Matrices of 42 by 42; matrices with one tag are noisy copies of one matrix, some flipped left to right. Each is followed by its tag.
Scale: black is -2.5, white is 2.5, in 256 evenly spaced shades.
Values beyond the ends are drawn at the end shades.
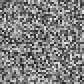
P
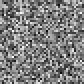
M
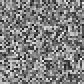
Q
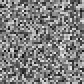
M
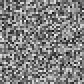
P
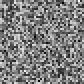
M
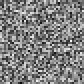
P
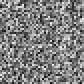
M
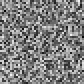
Q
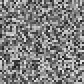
Q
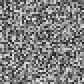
P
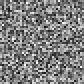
P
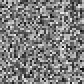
M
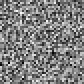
P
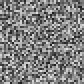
P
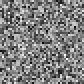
M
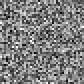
P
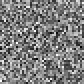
Q
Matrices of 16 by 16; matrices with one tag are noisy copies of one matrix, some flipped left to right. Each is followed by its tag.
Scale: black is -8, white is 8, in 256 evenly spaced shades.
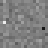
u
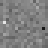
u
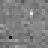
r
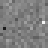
u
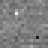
r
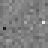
u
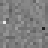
u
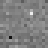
r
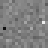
u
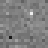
r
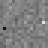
u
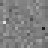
u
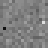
u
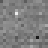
r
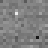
r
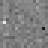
u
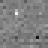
r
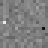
u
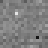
r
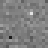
r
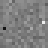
u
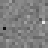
u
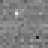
r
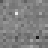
r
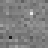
r
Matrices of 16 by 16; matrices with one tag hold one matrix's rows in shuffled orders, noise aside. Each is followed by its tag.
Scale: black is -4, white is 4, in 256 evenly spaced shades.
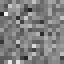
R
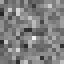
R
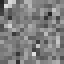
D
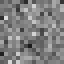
R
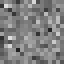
D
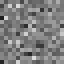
R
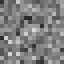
R
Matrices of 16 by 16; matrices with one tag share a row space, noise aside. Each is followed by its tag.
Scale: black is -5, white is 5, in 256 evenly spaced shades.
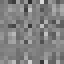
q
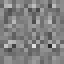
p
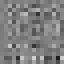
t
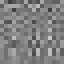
p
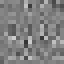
q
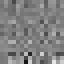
q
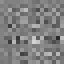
t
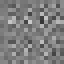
q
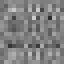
p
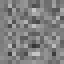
t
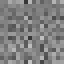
q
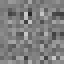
q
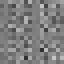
q
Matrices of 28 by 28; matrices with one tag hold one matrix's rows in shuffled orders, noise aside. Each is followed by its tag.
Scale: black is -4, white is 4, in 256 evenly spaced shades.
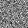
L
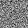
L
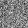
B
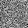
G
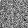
B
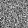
G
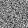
L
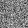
B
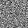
L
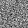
L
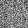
B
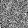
G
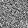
L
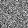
G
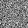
G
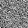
G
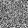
G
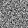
L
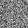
B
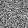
G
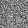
B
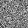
G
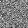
L
